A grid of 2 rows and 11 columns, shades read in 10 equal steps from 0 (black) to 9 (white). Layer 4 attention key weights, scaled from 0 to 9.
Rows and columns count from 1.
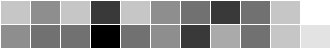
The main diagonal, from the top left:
7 4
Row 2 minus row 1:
-2 -1 -3 -2 -3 0 -2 4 0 0 -1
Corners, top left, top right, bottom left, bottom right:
7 9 5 8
